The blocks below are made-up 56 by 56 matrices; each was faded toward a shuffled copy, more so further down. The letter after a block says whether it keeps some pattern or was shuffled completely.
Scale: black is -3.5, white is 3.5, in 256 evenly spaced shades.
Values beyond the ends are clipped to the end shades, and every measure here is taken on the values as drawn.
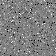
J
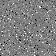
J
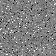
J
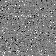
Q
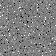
J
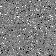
J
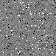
Q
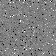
J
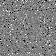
J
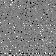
Q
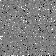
Q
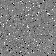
J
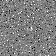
J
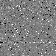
Q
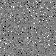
Q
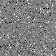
Q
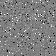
Q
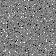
J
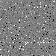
Q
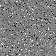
J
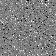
J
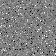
J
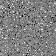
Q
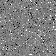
J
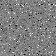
Q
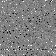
Q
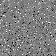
J
